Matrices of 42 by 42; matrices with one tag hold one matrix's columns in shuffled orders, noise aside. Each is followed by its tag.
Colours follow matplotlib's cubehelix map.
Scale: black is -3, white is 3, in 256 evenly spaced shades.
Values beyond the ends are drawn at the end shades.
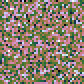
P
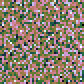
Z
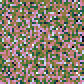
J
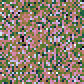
J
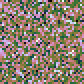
P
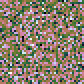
J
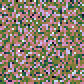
P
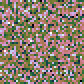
P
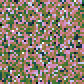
Z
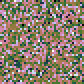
P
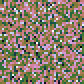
Z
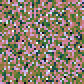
Z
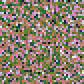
P
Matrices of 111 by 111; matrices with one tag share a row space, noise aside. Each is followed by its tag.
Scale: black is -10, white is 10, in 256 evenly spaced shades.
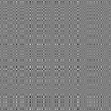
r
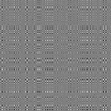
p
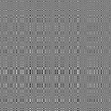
r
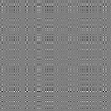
p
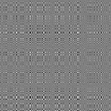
r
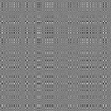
p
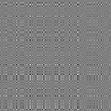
r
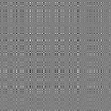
r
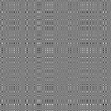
p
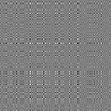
r
